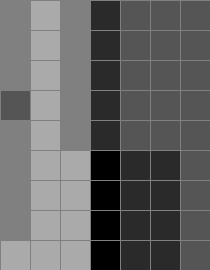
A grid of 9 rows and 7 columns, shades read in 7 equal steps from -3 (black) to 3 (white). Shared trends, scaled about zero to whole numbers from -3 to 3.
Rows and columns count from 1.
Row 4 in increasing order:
-2 -1 -1 -1 -1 0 1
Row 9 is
1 1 1 -3 -2 -2 -1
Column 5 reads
-1 -1 -1 -1 -1 -2 -2 -2 -2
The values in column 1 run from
-1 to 1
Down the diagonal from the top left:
0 1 0 -2 -1 -2 -1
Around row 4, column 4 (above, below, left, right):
-2 -2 0 -1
